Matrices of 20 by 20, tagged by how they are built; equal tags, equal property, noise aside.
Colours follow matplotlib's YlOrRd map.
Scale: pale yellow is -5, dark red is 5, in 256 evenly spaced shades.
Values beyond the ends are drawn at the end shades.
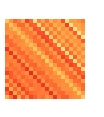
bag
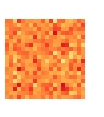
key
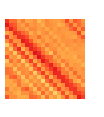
bag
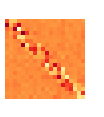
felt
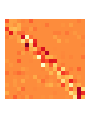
felt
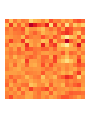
key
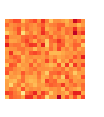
key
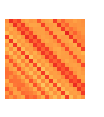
bag
